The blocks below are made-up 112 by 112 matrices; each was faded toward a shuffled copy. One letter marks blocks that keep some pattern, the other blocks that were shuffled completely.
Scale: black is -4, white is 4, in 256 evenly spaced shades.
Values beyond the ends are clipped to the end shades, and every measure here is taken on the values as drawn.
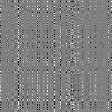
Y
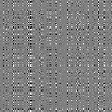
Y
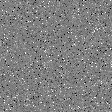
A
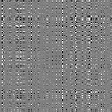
Y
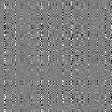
Y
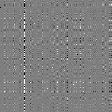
Y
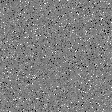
A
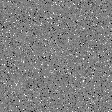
A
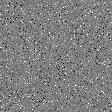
A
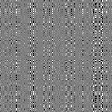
Y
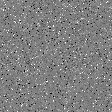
A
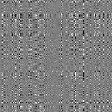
Y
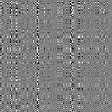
Y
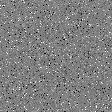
A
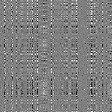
Y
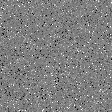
A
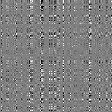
Y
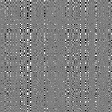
Y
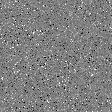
A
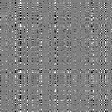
Y
